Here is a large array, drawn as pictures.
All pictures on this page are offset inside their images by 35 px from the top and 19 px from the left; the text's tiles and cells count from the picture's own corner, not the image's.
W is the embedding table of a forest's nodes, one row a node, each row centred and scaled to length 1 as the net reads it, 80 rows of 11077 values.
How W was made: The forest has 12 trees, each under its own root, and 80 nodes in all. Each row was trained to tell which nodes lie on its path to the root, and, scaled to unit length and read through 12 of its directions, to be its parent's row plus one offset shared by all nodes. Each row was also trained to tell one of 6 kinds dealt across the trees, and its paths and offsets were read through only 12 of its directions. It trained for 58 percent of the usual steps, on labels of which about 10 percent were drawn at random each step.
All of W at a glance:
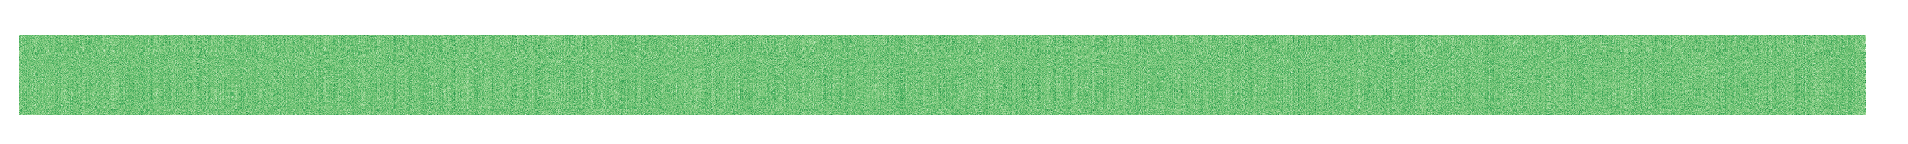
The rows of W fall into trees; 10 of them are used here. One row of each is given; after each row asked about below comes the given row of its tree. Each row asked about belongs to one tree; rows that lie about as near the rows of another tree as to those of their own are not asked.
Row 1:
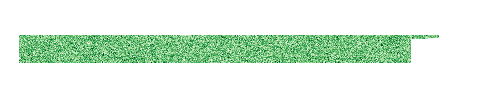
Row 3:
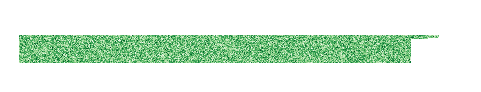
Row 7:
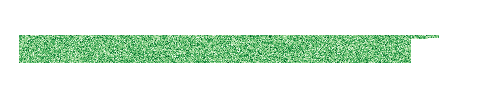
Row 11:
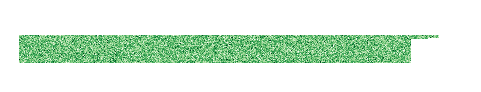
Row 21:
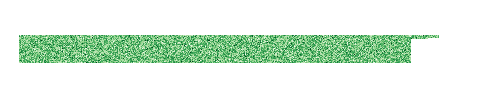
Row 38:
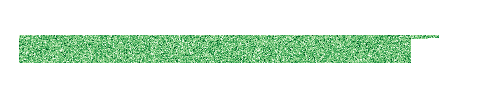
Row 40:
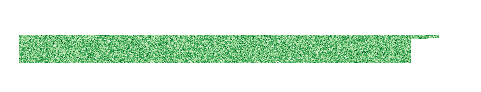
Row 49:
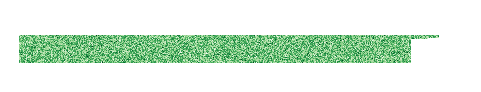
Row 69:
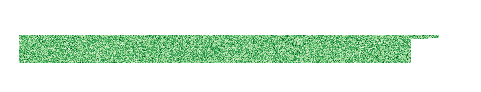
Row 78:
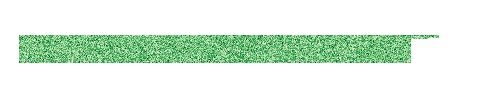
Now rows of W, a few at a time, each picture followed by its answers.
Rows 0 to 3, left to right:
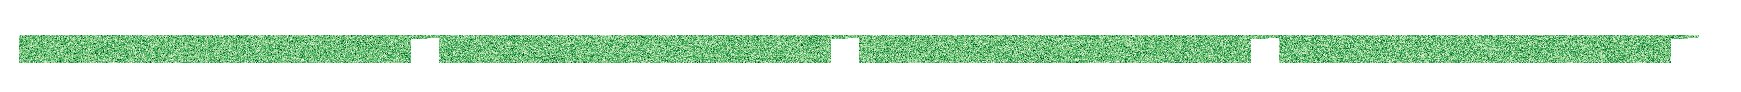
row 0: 38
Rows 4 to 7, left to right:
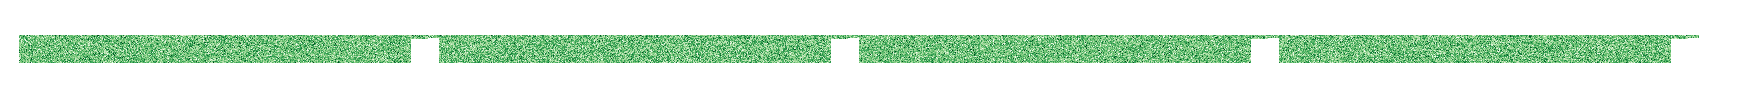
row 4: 1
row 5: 40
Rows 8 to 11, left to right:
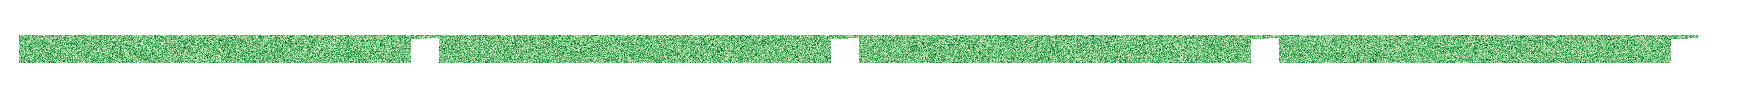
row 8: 49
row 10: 69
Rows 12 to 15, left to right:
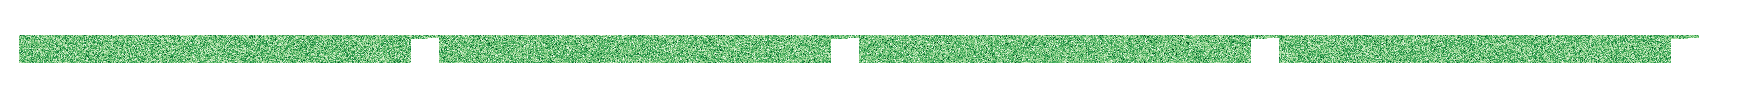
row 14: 1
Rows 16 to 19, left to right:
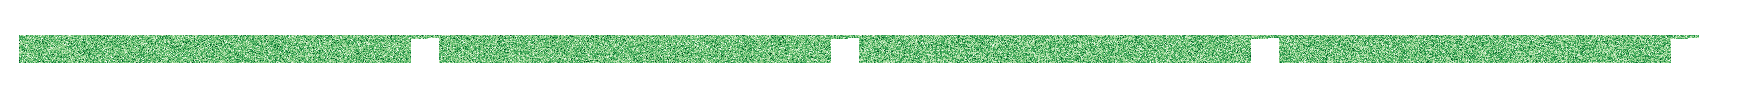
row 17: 38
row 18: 38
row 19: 78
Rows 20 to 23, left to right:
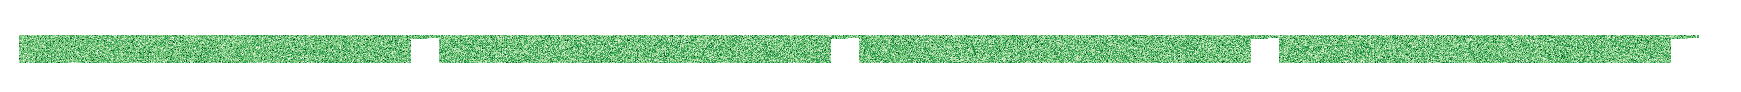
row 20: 40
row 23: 38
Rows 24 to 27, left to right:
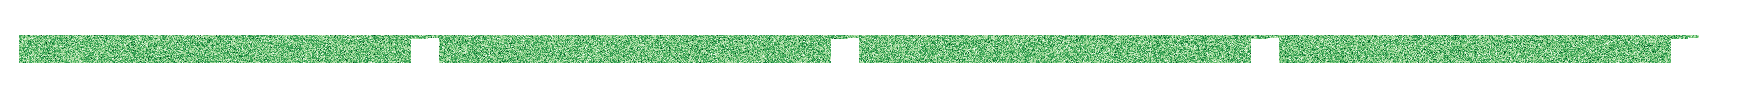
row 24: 7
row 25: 3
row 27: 11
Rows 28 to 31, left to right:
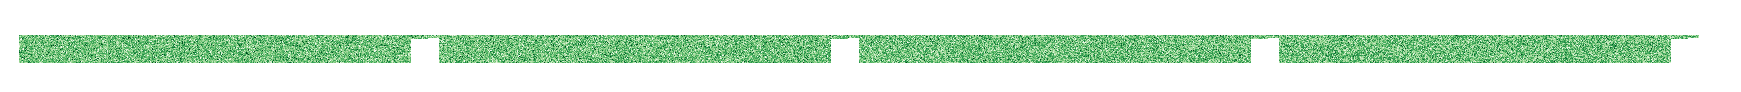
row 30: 7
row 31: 11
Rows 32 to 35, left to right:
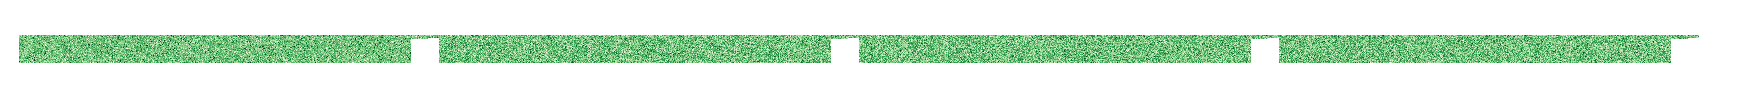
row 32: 38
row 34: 49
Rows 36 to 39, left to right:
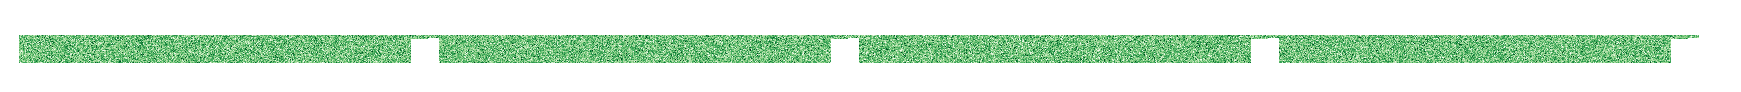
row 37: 69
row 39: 78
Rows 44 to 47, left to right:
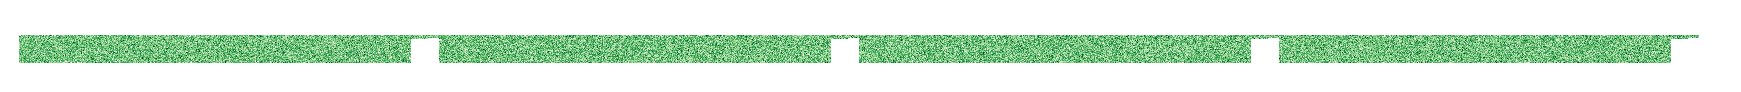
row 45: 69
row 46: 40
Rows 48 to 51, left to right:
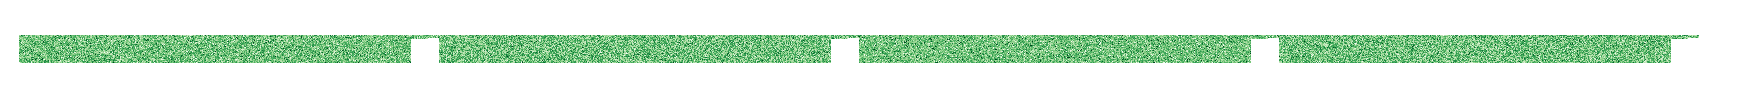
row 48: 21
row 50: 7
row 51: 3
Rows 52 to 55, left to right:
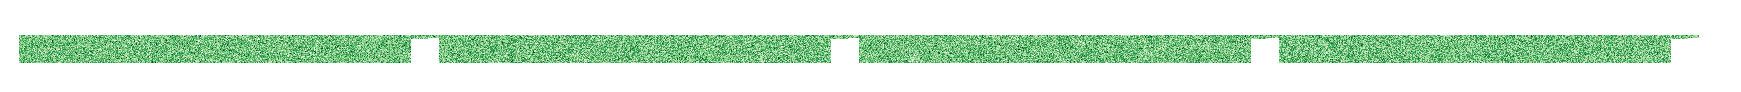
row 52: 21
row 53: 69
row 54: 7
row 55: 49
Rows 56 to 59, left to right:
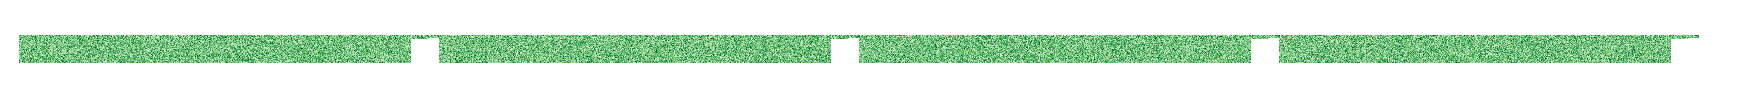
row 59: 40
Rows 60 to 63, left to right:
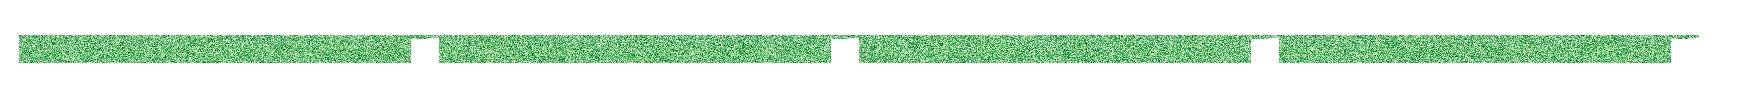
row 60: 7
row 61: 78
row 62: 49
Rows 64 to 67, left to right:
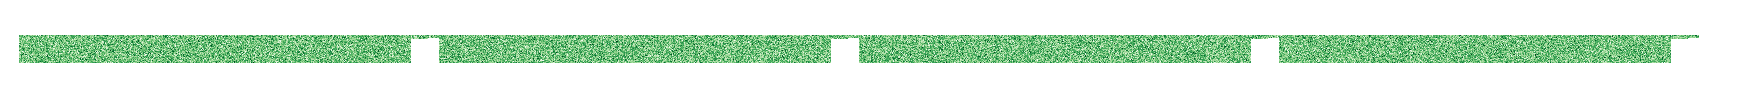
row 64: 40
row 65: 69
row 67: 78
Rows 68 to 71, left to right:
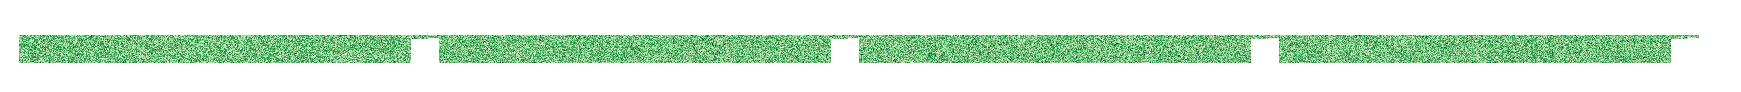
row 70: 40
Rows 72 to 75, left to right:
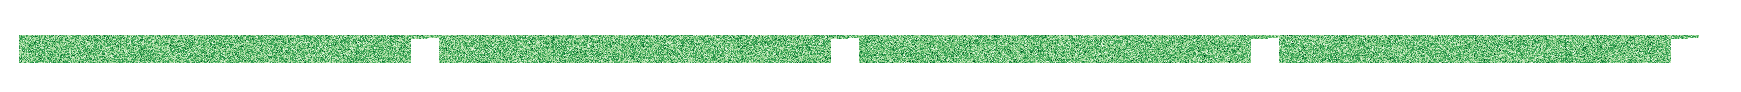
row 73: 40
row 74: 11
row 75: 11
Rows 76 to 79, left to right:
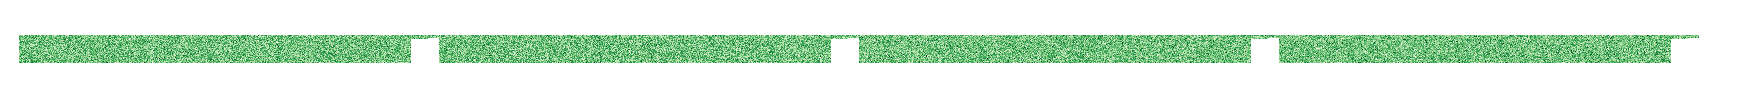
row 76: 78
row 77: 21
